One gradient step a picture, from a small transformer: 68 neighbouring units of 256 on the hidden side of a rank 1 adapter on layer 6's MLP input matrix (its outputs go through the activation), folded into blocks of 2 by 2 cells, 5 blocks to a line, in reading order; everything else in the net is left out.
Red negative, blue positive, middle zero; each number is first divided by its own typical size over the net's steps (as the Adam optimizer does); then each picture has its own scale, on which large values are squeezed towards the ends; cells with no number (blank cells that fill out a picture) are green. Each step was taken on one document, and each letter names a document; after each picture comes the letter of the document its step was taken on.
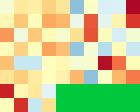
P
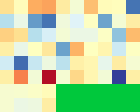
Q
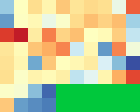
P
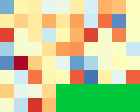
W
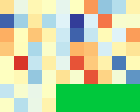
W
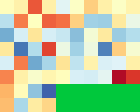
P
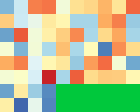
P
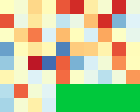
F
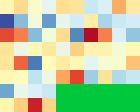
W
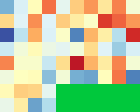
W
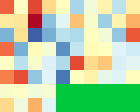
Q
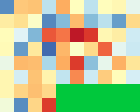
P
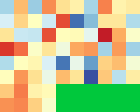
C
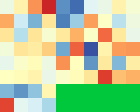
C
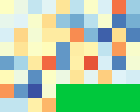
C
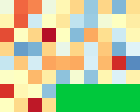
P
